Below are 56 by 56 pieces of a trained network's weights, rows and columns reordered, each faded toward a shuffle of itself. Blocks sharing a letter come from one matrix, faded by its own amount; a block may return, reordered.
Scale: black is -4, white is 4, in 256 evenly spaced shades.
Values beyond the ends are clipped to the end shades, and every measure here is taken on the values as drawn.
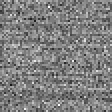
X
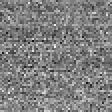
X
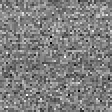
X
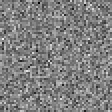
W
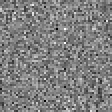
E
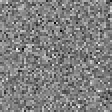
W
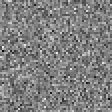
W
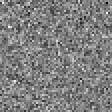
W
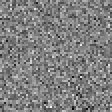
W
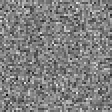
W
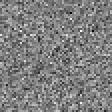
E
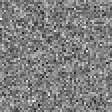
W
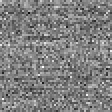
X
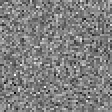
W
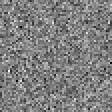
W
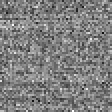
X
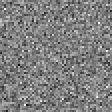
E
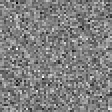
E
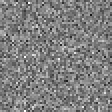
E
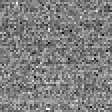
X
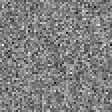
W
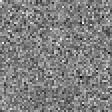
W
